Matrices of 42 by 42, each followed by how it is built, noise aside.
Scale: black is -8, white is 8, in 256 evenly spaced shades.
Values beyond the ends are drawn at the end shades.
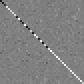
diagonal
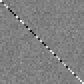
diagonal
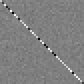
diagonal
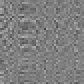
low rank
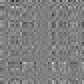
low rank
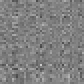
low rank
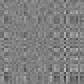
low rank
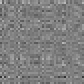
low rank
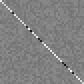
diagonal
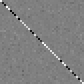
diagonal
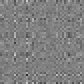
low rank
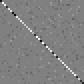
diagonal
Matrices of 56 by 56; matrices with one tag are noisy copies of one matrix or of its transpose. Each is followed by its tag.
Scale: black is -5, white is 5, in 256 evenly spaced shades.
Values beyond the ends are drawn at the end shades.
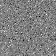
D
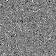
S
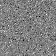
D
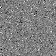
S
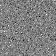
D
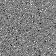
D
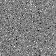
D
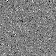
S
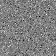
D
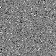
S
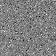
D
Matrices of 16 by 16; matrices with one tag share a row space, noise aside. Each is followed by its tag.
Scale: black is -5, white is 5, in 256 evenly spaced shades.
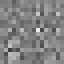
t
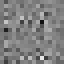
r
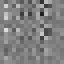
r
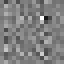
r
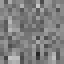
t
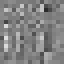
r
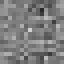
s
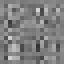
t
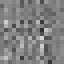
r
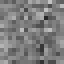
s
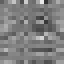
s
